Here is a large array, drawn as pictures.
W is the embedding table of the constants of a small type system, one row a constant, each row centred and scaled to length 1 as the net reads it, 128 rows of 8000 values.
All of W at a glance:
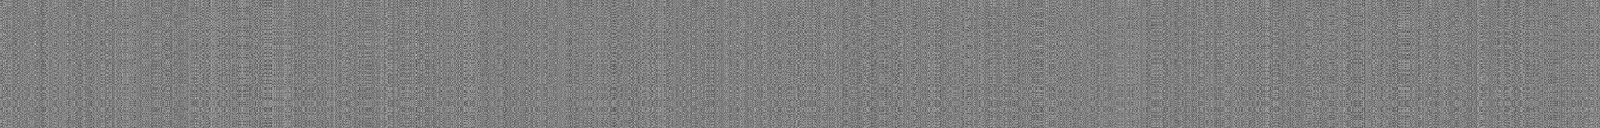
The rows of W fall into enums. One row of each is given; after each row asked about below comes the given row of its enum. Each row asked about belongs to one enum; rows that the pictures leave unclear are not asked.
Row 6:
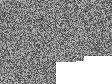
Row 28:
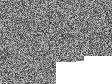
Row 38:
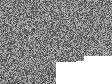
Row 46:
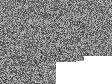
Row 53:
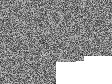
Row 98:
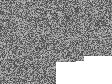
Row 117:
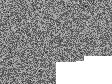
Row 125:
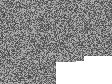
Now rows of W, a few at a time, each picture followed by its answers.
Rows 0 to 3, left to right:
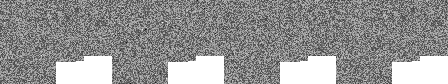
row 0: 98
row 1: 38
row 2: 6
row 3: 98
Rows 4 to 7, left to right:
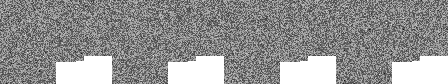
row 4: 117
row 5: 98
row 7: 38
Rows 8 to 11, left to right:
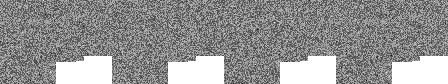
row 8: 46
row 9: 6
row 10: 38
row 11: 46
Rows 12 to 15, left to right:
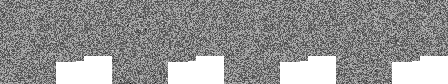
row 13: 38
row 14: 125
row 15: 117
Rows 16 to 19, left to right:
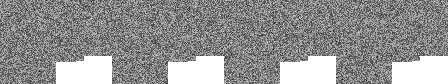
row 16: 117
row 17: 53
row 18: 28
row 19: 46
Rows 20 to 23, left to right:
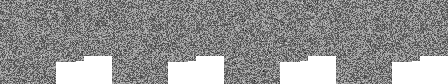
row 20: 98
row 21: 125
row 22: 117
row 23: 125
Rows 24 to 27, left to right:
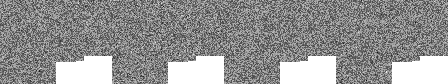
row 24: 117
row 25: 28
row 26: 125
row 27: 46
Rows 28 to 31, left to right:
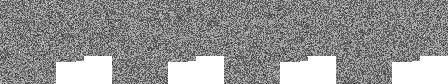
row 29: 98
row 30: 46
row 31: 38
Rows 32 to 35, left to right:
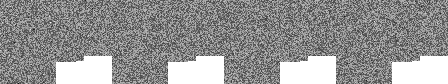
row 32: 38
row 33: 125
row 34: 6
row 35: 117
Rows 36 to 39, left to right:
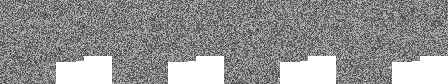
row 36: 46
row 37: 125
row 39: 98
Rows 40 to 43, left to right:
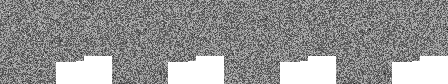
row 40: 117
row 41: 38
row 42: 6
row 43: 38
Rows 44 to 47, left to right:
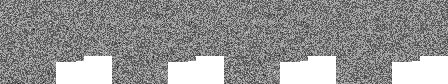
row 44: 38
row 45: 46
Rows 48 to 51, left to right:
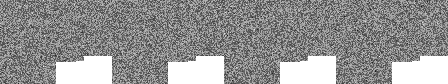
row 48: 46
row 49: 6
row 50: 38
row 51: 117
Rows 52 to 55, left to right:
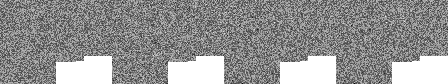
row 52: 125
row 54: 38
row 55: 38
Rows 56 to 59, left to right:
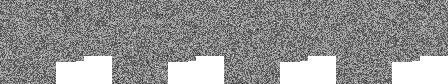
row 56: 98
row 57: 46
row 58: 38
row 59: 117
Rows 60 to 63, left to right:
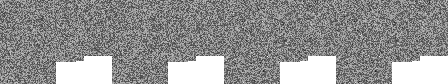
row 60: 6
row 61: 125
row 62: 117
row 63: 117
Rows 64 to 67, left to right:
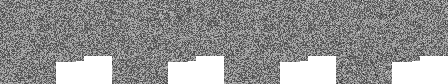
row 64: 125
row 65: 98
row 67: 46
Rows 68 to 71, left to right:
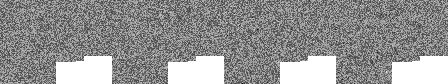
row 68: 125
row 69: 98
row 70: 38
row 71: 46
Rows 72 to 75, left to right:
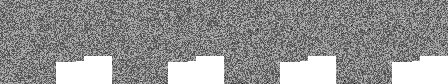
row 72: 125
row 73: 98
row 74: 38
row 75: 38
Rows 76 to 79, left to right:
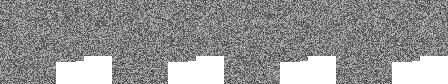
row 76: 98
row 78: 46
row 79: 117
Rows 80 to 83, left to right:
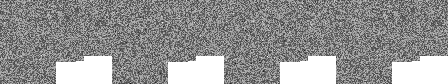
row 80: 98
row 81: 38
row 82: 117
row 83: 98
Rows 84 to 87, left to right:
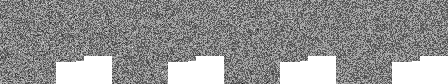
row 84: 28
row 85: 46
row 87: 125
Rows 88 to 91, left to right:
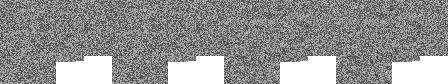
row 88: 125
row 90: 46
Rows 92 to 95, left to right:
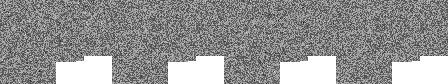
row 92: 117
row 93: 125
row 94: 46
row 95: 125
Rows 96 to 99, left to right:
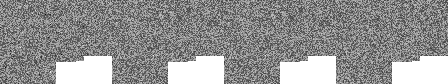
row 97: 98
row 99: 6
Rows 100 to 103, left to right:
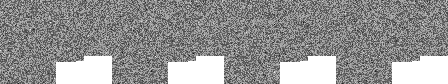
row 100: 38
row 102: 46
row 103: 117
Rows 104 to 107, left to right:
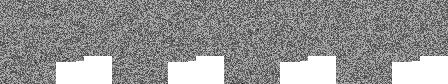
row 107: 125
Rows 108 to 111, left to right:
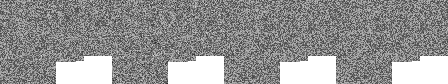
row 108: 98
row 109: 53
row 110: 125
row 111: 125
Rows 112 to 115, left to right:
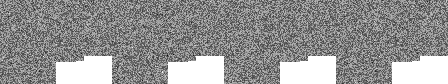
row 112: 117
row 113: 46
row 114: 125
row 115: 117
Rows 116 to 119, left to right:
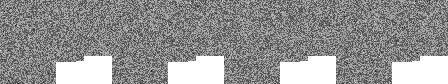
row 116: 38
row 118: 98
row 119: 117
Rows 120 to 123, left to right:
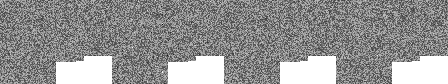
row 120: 6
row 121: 46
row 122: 6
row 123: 98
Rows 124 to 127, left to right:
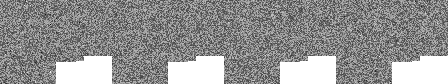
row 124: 46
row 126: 98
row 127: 117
